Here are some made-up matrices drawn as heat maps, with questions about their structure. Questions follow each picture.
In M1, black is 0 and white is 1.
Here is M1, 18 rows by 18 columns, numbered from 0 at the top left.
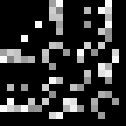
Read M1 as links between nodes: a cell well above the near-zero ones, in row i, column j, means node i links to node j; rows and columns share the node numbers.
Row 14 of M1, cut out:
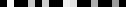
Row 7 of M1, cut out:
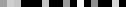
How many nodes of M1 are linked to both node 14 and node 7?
5
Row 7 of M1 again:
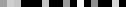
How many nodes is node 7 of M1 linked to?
8
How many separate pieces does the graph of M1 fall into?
2
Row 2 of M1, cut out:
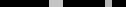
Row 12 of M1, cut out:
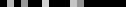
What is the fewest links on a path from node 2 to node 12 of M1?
3
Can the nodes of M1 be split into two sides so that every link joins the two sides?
no
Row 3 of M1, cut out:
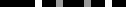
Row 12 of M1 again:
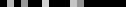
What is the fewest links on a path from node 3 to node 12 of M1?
1
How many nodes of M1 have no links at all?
1
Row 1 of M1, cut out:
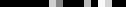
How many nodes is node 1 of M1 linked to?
5
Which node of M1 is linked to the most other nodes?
node 15
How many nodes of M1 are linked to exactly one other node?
0
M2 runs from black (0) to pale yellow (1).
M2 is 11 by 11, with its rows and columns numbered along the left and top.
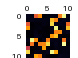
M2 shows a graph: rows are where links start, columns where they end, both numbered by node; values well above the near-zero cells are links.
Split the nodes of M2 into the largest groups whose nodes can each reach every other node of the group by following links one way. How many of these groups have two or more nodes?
1
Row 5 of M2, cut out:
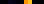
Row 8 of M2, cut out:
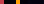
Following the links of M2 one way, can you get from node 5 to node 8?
yes
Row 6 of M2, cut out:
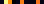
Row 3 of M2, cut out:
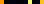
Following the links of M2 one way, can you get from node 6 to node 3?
yes
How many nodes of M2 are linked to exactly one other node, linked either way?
0
